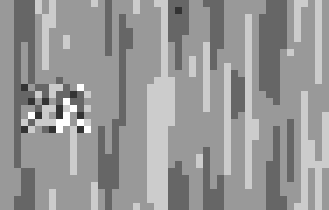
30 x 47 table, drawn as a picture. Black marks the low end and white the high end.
Slope: none. Roughest part: middle left. Ninth with the highest average: centre. Odd patch: rougher, in the middle left.
